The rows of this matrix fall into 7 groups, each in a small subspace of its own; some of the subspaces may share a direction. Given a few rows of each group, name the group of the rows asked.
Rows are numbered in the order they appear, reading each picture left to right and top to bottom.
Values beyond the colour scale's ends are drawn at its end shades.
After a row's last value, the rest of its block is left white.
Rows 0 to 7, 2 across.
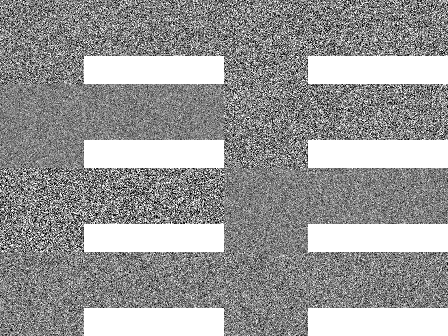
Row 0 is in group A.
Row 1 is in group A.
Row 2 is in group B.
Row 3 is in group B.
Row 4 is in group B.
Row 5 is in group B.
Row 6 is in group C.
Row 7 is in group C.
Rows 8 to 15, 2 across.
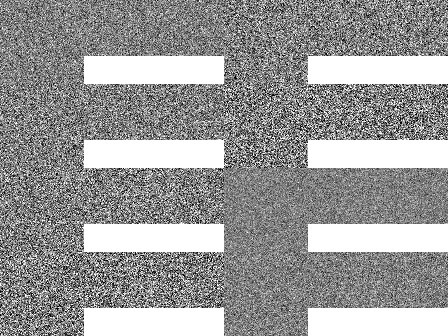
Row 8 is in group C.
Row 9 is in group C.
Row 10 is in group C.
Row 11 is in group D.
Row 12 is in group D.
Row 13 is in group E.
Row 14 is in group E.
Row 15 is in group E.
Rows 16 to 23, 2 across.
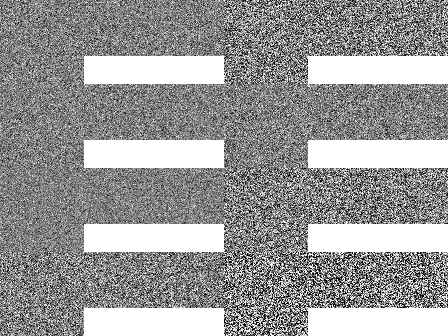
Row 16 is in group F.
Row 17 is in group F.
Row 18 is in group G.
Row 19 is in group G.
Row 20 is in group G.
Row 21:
E
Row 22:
C
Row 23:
B
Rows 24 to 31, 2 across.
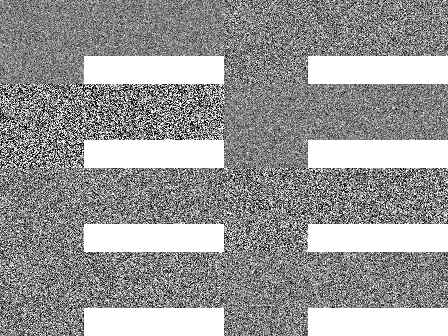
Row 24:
B
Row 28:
F
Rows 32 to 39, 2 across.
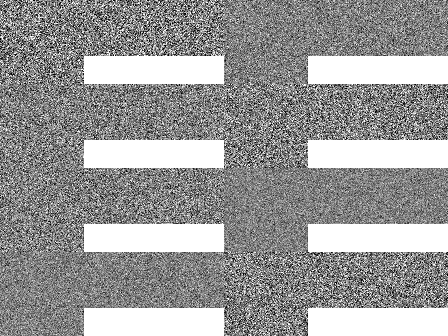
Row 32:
G
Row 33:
B
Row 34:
B
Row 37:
B
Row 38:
D
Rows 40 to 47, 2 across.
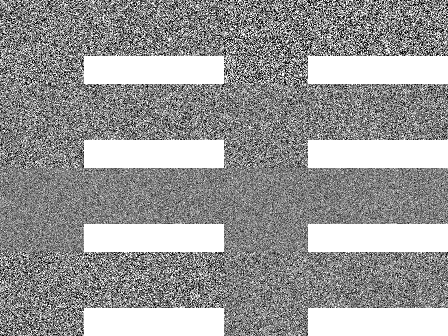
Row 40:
B
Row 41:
G
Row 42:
B
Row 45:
D
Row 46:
D
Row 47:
B
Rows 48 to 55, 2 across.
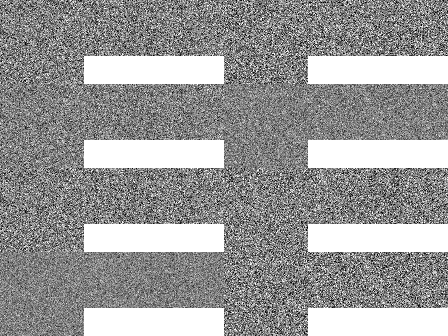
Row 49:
F
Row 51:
C
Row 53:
D
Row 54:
D
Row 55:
C
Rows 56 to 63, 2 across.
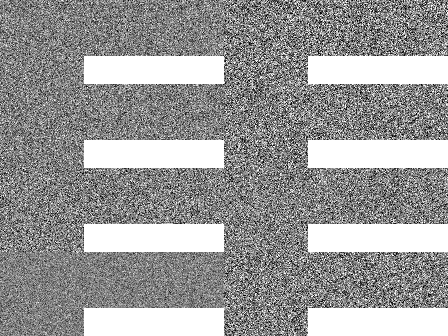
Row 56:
B
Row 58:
C
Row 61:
D
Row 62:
G
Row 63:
C
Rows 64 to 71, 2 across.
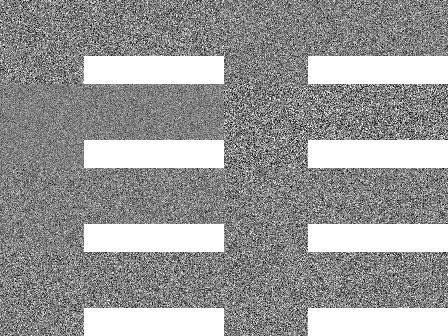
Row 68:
C
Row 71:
B
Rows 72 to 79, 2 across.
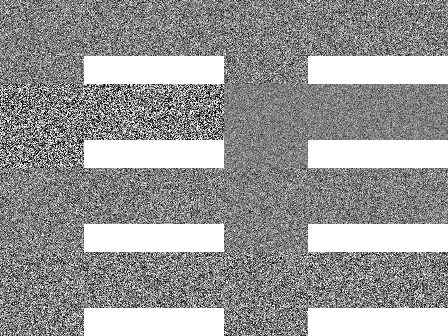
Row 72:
D
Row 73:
G
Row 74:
E
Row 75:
G
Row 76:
C
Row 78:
C
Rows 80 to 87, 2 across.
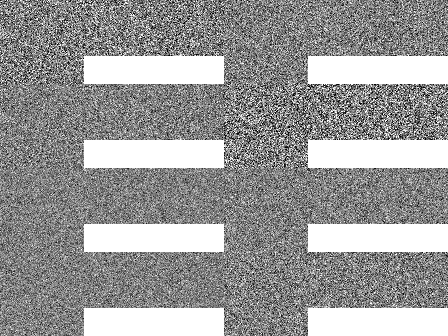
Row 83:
G
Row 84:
G
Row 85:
G
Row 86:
B
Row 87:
C
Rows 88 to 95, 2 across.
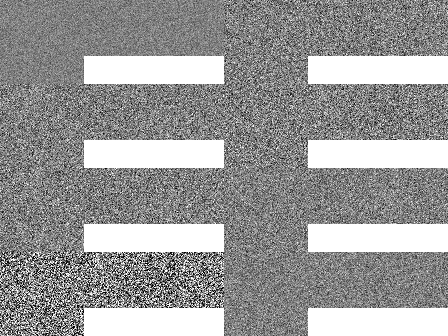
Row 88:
F
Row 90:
C
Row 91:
D
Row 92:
C
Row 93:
D
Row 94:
D
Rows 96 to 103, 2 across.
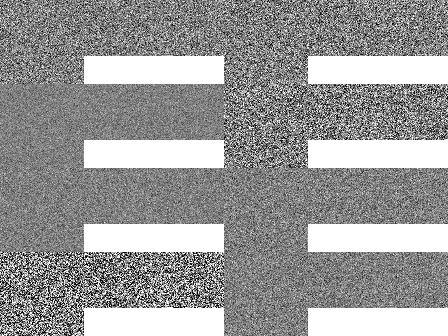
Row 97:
E
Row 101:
B
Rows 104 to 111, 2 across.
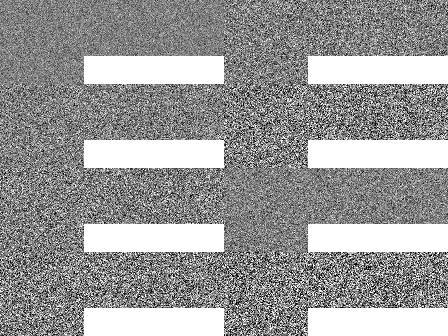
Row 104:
C
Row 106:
E
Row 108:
E
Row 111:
C
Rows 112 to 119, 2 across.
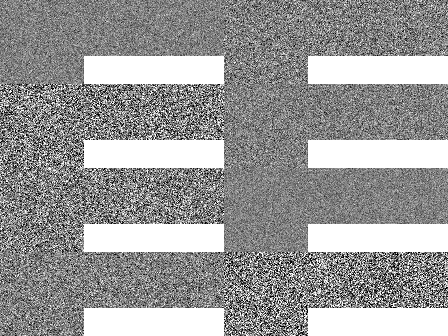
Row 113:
B
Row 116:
B
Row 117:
B
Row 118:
F
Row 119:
D
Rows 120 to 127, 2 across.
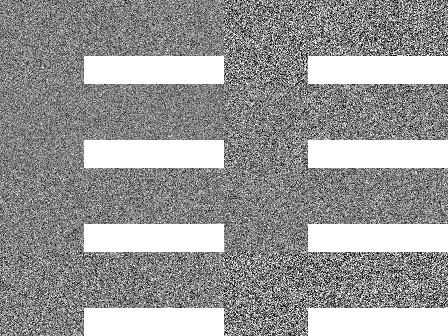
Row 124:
C
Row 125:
F
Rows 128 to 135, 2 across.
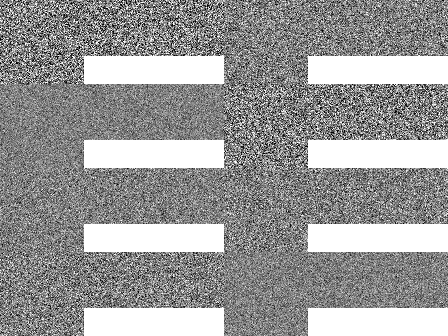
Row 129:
F
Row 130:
B
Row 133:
B
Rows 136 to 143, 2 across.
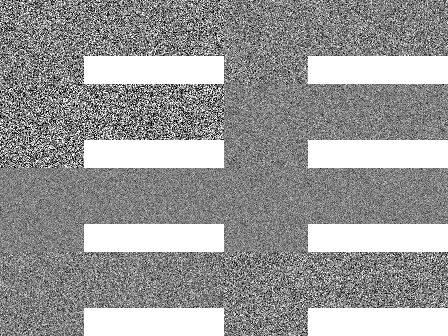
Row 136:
F
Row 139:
F
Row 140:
G
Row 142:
B
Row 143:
B
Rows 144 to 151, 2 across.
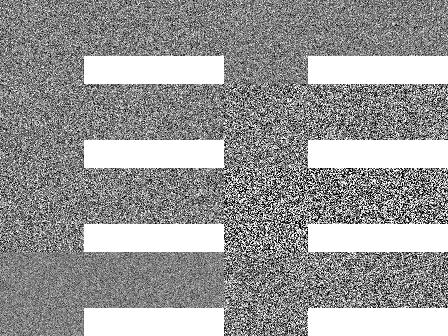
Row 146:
B
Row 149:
C
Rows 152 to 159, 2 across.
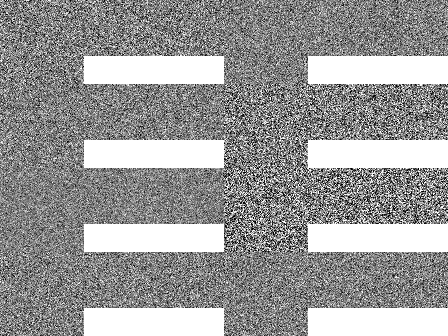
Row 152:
B
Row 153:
D
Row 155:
C
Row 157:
G
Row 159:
E
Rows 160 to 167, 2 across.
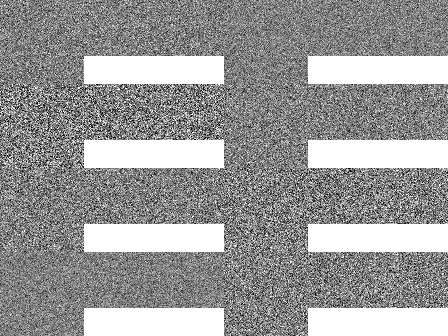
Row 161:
G
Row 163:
E
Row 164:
F
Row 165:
E
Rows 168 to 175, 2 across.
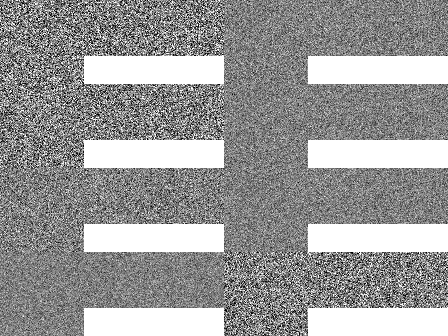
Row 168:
F
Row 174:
E
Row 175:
G
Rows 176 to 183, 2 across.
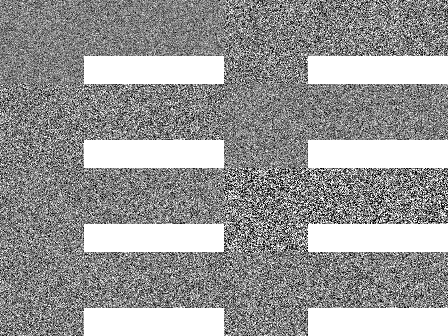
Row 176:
F
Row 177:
D
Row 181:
F
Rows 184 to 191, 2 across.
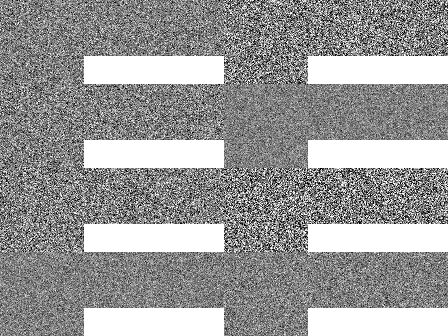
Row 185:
B
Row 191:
G
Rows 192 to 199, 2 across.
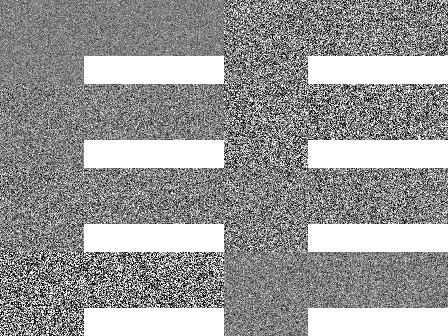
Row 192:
F
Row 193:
B
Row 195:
C
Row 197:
B
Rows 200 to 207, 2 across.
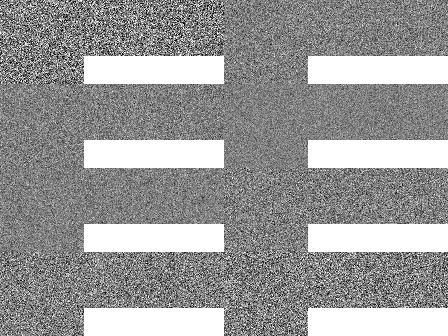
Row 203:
D
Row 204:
C
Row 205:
B
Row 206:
D
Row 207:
F
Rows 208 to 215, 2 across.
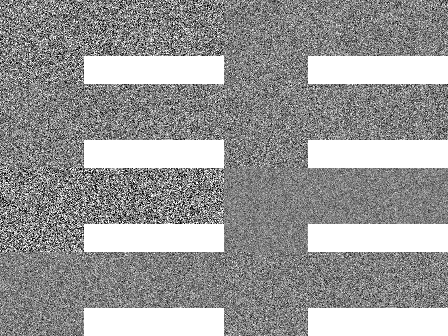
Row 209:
B
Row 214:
E
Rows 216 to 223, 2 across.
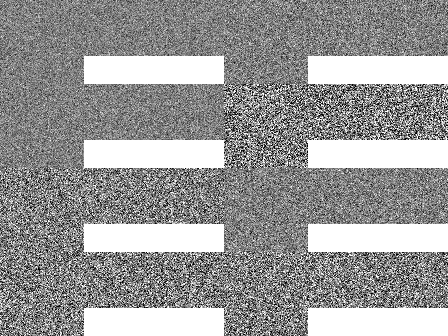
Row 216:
G
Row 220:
C
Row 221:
F
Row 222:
G
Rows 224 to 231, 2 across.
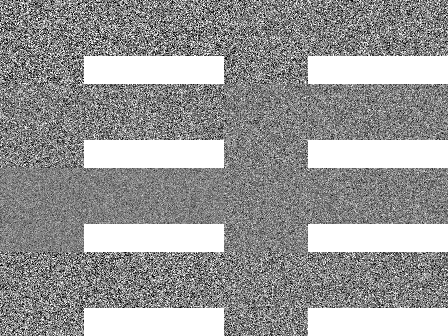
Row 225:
G
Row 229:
G
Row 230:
E
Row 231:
C
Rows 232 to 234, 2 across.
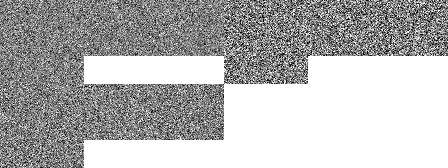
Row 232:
C
